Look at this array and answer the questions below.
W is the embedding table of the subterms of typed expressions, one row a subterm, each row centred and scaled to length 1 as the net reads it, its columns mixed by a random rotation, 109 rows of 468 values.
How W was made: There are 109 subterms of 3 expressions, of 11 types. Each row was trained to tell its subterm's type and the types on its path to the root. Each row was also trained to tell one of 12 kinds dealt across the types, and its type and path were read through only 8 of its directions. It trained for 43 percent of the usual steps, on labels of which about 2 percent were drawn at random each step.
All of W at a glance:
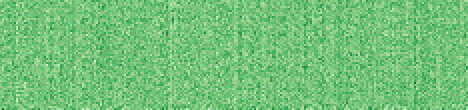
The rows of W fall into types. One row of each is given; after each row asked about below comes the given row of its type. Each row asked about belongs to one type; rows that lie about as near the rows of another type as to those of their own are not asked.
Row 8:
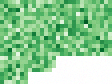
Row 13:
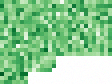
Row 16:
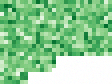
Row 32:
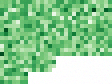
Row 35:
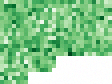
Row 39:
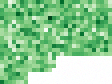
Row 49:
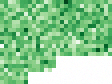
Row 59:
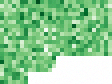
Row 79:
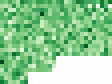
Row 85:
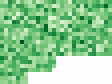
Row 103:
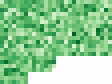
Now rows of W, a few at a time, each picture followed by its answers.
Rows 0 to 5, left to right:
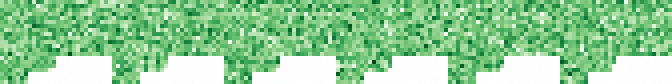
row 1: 59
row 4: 32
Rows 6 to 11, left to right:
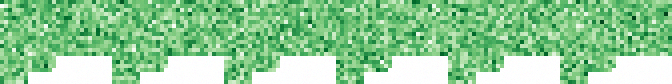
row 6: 59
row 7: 79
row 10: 16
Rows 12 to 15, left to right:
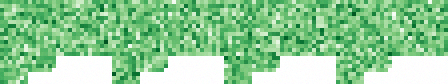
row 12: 59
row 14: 85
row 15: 13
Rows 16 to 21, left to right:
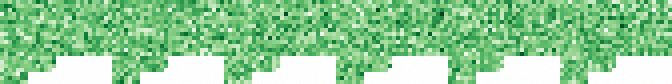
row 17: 32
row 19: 39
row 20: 59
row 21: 39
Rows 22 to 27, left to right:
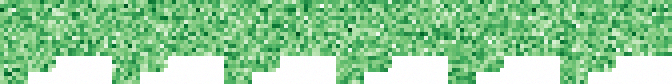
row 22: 35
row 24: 32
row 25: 103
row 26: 103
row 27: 32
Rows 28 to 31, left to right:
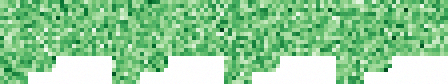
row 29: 16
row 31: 13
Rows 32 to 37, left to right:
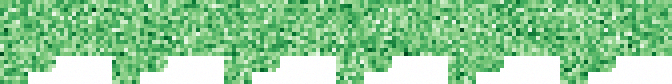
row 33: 32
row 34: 32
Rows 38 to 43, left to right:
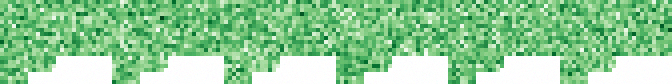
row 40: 35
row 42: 103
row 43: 13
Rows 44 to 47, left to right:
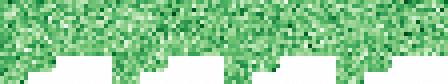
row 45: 8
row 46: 13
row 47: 32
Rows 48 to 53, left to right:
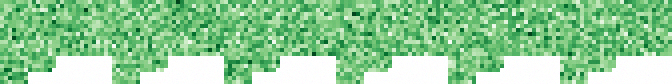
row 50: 103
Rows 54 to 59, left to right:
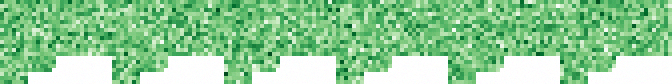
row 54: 32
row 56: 79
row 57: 8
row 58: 103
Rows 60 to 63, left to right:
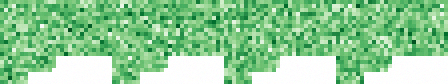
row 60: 8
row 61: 39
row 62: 85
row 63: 103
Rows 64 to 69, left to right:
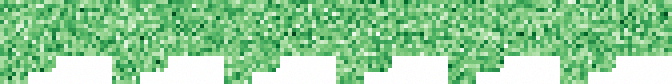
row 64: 8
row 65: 8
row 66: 13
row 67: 16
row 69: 39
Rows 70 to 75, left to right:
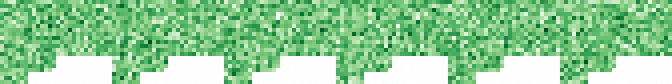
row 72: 59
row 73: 8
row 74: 59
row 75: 8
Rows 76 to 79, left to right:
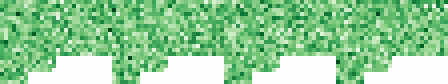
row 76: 13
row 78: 39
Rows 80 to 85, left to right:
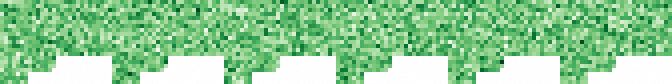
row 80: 16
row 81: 103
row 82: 59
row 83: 103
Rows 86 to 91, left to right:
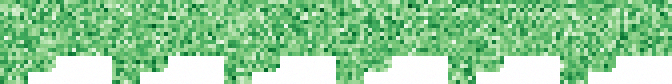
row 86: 59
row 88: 8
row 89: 13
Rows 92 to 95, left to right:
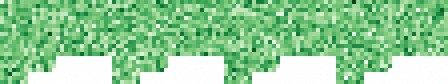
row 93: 85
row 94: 103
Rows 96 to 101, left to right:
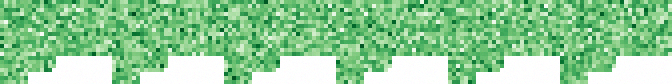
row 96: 85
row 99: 79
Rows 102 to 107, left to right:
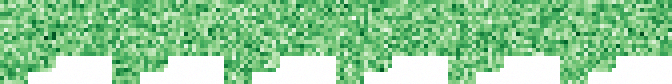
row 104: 79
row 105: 35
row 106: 13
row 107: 13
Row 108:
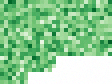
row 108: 32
